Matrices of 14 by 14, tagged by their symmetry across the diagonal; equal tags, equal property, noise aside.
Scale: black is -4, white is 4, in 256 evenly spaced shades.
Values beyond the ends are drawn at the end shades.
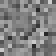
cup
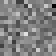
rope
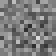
cup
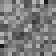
cup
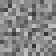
cup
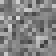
cup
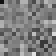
cup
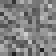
rope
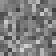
rope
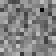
rope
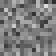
rope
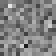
rope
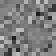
cup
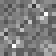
cup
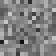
rope
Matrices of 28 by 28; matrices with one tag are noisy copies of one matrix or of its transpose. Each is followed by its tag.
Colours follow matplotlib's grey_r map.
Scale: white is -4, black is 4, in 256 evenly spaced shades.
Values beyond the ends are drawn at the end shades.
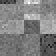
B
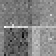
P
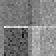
P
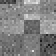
B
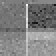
P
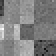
B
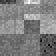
B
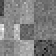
B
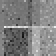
P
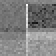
P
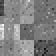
B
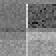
P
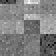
B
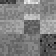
B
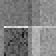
P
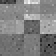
B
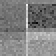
P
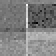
P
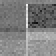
P
